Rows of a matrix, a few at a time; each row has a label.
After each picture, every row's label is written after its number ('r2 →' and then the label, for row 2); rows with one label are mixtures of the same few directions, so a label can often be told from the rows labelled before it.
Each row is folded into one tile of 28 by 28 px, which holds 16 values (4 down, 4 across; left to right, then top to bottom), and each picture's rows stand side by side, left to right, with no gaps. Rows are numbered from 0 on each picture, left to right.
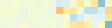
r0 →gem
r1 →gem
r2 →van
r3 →gem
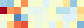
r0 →van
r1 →gem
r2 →gem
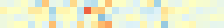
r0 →van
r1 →gem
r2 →gem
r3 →van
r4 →van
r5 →gem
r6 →van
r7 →van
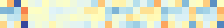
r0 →gem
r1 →gem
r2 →van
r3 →gem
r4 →van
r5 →gem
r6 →gem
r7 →gem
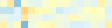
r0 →gem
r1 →van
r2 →van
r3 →gem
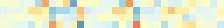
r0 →van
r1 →gem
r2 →gem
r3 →van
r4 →gem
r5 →gem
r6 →van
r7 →gem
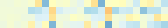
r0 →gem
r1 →gem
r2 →van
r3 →gem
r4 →van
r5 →van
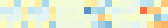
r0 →gem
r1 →gem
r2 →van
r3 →van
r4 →van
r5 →van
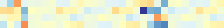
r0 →gem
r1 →van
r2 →van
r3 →van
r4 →van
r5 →van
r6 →van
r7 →van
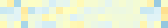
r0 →gem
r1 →van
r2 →van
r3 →van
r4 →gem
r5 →gem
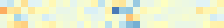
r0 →van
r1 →van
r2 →gem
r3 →gem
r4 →van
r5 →van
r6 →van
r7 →van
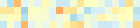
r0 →gem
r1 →gem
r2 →van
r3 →van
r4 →gem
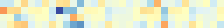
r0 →van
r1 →gem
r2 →van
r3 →gem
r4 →gem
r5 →gem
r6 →gem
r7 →gem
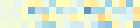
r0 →gem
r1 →van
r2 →van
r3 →van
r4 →gem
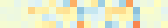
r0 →gem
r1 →van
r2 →gem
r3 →gem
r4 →gem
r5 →gem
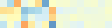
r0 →gem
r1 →gem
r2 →van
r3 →gem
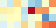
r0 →gem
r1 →van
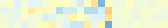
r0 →gem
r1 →van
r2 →van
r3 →gem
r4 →gem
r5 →van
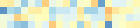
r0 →van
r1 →gem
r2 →gem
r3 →gem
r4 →van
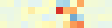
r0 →gem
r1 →van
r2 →van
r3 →van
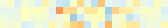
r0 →gem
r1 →gem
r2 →van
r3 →gem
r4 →van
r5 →gem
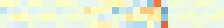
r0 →van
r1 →van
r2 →van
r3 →van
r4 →van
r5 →gem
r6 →van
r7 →van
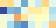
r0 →van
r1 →gem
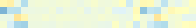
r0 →van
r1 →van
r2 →van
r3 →van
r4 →gem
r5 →van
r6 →van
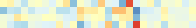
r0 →van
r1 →van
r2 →gem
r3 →gem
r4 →gem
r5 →gem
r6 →gem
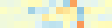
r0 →van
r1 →van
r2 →gem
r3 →van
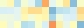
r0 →gem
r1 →gem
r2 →gem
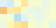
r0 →van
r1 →gem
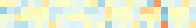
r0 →van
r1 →gem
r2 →van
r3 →gem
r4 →gem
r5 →gem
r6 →gem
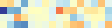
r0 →van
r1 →gem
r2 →van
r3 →gem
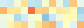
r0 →van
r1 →van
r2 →gem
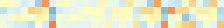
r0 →van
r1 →gem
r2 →van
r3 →gem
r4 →gem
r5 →gem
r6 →van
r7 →gem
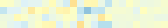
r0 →van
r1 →van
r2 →gem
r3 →van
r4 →gem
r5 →van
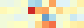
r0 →van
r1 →van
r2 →van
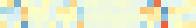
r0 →gem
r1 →gem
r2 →gem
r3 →van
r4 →van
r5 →gem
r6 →van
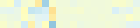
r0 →gem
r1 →gem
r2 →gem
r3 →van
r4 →van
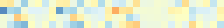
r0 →van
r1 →gem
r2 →van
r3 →gem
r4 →van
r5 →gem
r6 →gem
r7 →gem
